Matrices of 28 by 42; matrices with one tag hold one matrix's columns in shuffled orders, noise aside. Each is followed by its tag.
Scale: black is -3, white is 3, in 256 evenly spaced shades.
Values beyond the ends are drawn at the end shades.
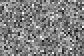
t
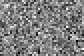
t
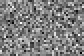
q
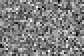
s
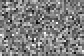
q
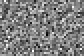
s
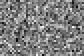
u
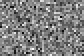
t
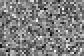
s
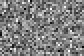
s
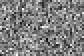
u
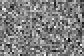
u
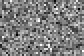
s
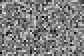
t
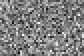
q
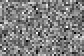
t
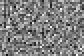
u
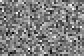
t
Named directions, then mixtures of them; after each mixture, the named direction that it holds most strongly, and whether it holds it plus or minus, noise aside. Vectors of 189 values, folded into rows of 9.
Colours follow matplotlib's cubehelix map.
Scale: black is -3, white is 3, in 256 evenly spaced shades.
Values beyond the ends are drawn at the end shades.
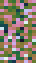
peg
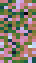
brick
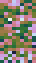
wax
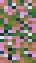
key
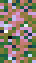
key, minus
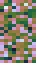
key, plus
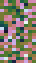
peg, plus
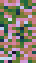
peg, plus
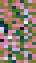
peg, plus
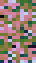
brick, minus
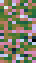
key, plus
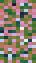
key, minus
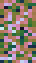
brick, minus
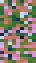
key, plus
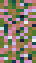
peg, plus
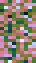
brick, plus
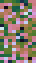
peg, plus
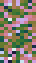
wax, plus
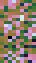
wax, plus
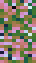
key, plus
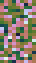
peg, plus
